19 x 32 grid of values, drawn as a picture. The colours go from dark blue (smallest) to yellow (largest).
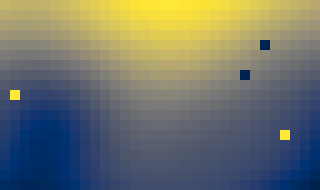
The field climbs toward the top. Four lone cells stand out: two far higher and two far lower than their neighbours. The top middle is the ninth with the highest average. There are no regular stripes.
